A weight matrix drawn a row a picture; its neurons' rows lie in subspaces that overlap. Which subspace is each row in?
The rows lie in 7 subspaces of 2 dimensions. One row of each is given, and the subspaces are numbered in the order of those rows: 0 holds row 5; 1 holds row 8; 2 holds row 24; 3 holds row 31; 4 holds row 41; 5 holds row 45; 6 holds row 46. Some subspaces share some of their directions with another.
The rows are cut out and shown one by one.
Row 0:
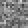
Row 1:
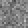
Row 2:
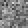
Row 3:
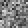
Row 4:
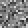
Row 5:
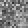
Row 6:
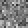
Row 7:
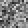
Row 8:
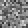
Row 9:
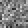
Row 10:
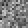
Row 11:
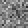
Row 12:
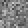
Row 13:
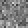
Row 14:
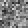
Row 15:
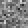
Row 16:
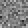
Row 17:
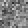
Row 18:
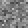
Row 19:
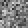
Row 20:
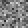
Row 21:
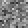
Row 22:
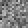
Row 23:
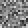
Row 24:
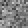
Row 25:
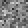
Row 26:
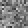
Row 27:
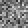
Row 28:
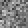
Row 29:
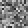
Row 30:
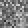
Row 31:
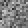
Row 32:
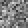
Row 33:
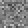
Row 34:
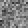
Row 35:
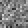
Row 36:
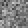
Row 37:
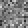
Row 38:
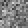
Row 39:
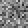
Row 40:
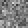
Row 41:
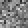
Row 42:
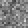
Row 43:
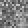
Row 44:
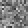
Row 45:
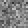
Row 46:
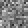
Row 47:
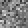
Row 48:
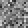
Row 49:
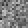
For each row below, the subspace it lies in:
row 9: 3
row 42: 6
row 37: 6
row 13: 3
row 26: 2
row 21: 0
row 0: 4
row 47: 4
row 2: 4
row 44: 2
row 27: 5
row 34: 6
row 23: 1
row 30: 0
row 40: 3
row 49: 5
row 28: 4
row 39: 5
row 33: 2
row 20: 0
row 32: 1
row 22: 5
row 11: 5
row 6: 3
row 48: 6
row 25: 0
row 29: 2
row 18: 0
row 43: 0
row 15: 4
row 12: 2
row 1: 6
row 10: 5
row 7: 1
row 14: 4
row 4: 1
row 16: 1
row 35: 3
